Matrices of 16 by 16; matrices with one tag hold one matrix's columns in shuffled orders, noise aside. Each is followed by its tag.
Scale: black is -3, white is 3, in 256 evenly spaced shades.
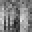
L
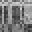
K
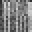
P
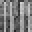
P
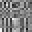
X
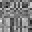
X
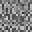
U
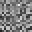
U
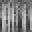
L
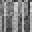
P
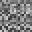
U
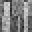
P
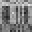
K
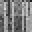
P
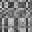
X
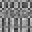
X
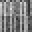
P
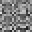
U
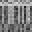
K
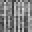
P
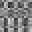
X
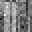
P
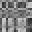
X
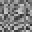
U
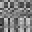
X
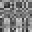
X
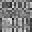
X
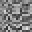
U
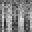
L
